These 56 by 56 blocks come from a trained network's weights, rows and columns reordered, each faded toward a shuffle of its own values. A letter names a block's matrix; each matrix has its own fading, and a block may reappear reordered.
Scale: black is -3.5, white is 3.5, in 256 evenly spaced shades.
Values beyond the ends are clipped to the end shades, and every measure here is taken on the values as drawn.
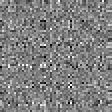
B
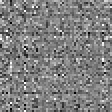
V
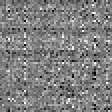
V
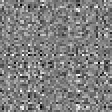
B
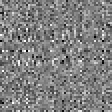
B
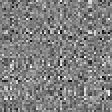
B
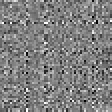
B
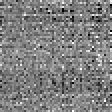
V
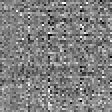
V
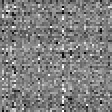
V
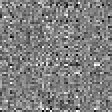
B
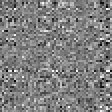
B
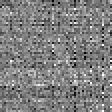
V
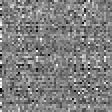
V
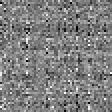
V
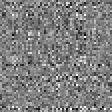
B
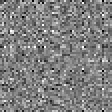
B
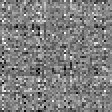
V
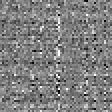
V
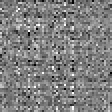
V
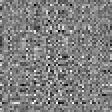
B
